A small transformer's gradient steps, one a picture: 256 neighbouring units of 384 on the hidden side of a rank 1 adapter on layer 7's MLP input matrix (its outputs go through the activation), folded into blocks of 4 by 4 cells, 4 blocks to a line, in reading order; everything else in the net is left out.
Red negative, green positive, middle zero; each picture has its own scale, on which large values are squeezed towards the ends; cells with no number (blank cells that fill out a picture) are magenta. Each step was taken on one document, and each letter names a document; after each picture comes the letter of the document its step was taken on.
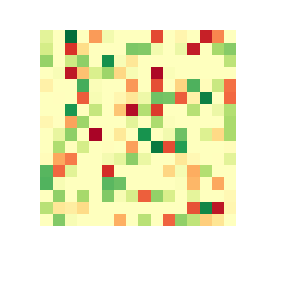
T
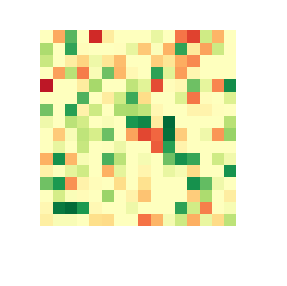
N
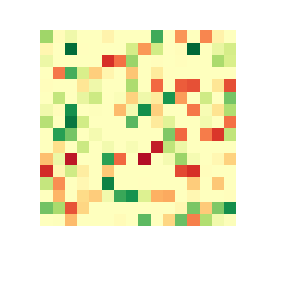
T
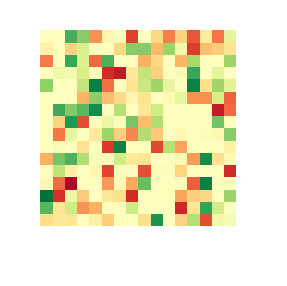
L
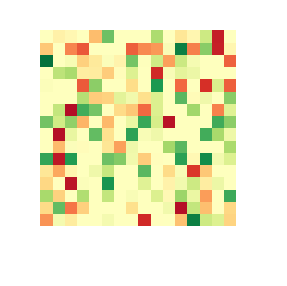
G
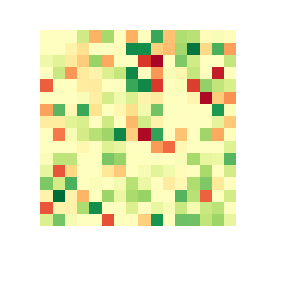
L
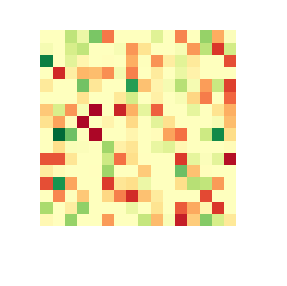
G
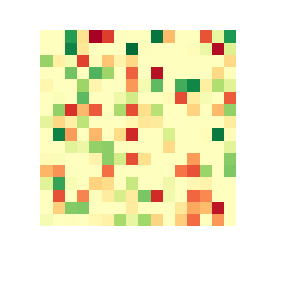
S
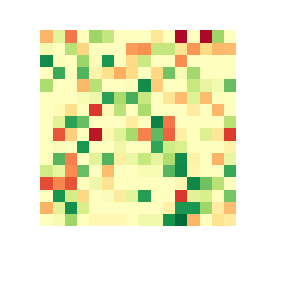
N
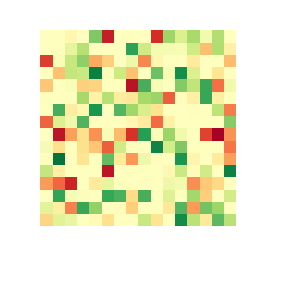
L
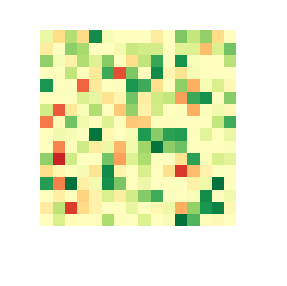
G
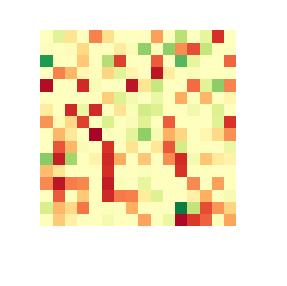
G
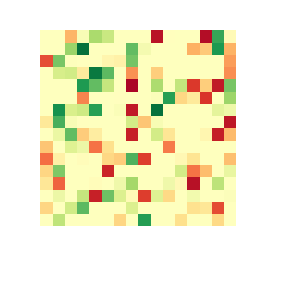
S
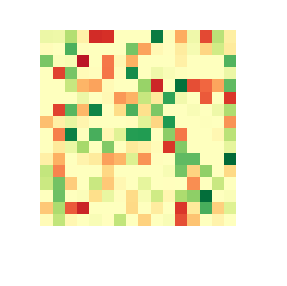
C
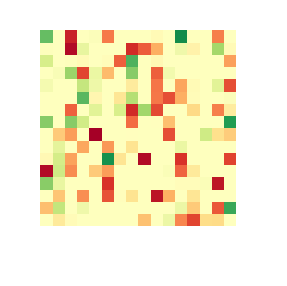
T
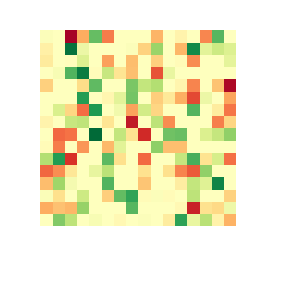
T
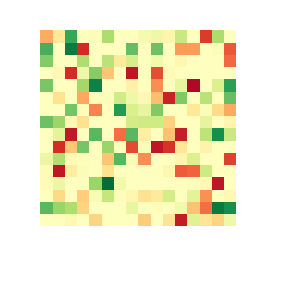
T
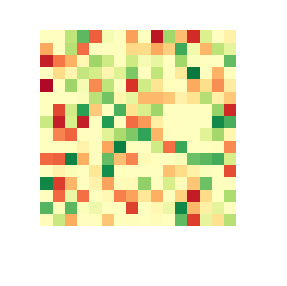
L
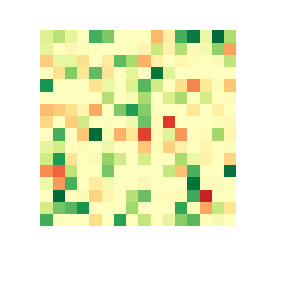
C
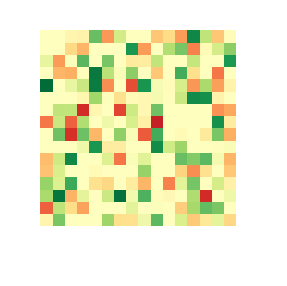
L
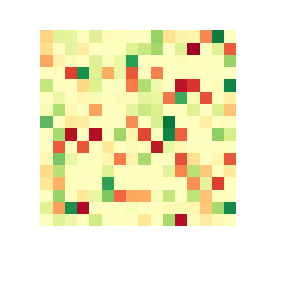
T
